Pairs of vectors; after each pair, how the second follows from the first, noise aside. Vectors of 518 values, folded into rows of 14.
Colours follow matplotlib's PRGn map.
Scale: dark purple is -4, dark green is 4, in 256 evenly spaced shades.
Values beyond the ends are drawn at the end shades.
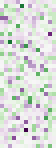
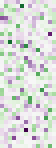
copied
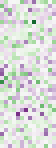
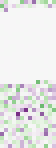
partly zeroed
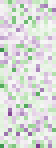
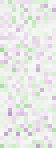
shrunk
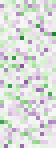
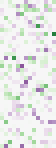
partly zeroed
